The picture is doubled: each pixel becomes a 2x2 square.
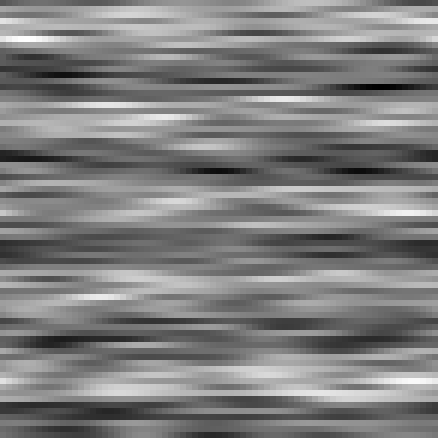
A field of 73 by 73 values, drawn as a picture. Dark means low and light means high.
Streaks run across, left to right. On average the colour sits 50% of the way up the scale. Stripes running across repeat 5 times from top to bottom. No overall slope runs across the table.
